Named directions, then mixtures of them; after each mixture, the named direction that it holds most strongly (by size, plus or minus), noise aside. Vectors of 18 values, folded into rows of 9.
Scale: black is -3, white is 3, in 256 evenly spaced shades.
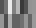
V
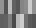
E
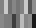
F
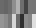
F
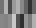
E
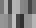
E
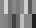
F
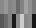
F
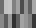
F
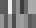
V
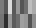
V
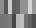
E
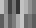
V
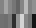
F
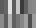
V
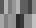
E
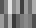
V
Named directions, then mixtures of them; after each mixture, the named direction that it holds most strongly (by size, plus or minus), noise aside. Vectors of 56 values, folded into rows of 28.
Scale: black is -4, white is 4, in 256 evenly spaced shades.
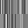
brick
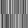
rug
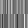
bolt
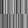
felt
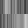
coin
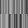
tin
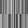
tin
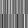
bolt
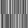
rug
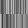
rug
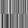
rug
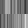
coin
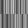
felt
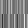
bolt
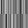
brick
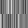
rug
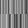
tin
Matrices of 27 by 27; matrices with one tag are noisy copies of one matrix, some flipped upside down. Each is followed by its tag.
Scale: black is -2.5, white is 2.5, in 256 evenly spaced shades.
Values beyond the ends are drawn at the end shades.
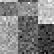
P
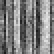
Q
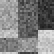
P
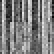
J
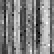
Q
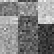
P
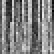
J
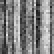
Q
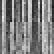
J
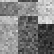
P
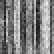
Q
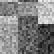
P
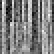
J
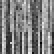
J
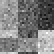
P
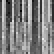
J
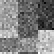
P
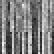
J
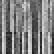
J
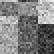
P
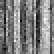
Q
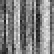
Q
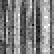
Q
